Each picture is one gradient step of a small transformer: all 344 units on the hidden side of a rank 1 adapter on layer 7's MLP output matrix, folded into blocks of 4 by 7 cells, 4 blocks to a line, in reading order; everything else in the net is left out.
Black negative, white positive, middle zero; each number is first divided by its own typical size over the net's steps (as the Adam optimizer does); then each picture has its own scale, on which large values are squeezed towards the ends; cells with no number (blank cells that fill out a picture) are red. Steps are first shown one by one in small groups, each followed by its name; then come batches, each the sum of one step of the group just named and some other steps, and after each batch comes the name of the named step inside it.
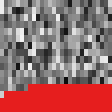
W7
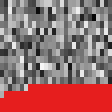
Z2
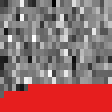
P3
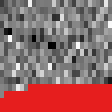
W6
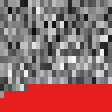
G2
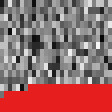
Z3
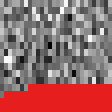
W7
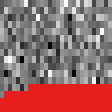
Z3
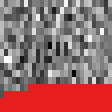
W7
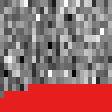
P3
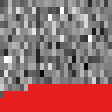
Z2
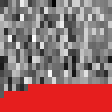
P3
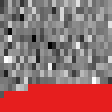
W6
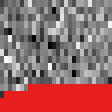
W6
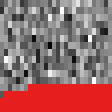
Z3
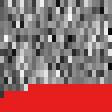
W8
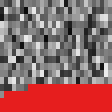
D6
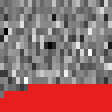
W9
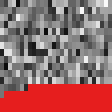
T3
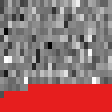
W9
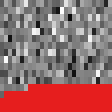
W8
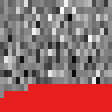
D6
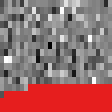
W8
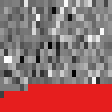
T3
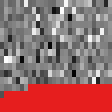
D6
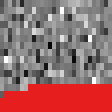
W8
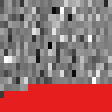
T3
